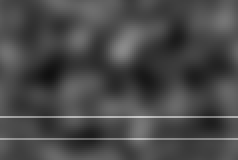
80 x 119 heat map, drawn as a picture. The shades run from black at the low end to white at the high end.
Histogram: skewed, a long tail of high values. Slope: none. Odd lines: rows 59 and 70. Average level on the scale: 30%.
